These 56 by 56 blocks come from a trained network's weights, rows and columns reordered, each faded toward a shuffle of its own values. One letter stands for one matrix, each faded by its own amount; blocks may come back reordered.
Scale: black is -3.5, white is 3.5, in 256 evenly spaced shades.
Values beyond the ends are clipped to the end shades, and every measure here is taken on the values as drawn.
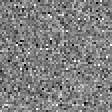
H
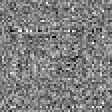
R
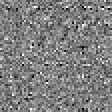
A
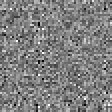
R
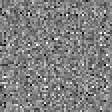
A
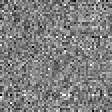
R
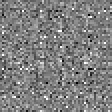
A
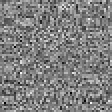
R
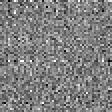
R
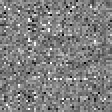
A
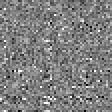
A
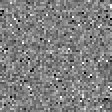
H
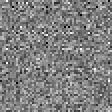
R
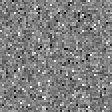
H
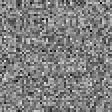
R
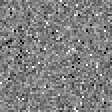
H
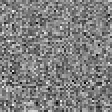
R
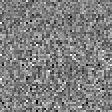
R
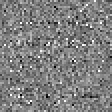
A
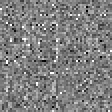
A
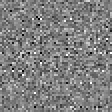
A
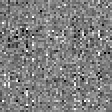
A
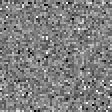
H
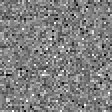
H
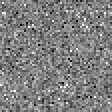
H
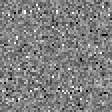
H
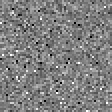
H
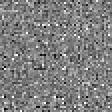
A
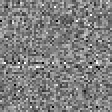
R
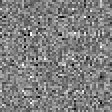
R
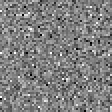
H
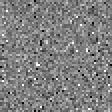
H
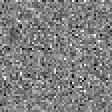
A
